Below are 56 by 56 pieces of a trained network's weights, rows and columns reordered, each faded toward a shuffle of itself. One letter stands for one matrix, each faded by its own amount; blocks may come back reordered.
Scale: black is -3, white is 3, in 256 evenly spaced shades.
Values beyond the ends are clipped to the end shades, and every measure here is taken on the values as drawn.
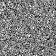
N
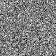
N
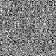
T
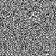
T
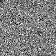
N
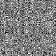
T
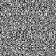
T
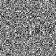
T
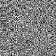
T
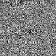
T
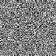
T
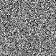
N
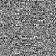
T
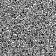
N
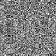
T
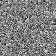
N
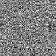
T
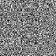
T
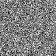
N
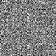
T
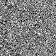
N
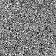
N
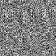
T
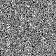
N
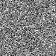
N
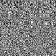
T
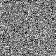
N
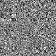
T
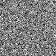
N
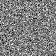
N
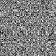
T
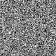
N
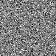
N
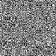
T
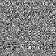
T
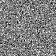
N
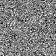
N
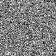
N
